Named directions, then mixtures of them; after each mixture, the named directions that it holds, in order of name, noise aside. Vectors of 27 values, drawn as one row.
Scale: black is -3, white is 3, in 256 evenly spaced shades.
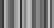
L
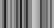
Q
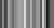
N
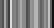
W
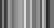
N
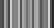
L, W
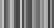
L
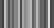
L, W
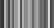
L, W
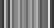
L, W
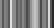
Q, W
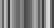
N, W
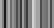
Q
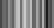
L, N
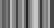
Q, W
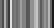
W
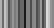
N
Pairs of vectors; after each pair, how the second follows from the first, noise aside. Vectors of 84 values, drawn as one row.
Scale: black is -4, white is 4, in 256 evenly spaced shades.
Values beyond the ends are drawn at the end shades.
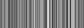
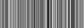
negated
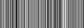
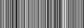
copied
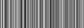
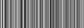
copied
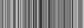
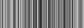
copied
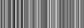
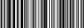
scaled up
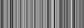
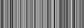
copied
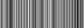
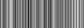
negated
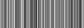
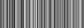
negated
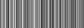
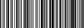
scaled up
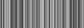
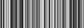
scaled up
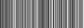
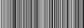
negated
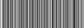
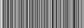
copied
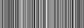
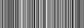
copied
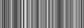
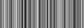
negated
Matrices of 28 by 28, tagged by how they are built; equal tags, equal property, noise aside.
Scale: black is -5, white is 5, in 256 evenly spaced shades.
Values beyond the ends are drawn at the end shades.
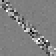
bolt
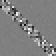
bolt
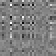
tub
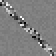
bolt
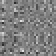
tub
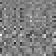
tub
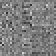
tub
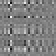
tub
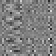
tub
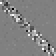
bolt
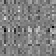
tub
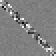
bolt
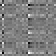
tub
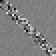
bolt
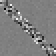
bolt
